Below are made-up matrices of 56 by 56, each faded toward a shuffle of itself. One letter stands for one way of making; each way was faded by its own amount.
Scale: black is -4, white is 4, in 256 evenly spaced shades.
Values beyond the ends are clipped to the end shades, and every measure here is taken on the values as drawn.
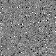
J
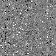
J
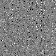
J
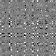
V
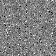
J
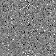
J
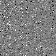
J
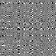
V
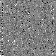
J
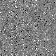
J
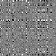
V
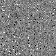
J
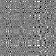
V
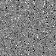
J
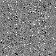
J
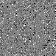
J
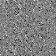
J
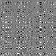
V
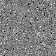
J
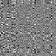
V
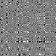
V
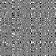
V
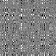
V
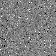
J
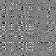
V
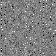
J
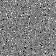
J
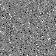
J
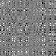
V
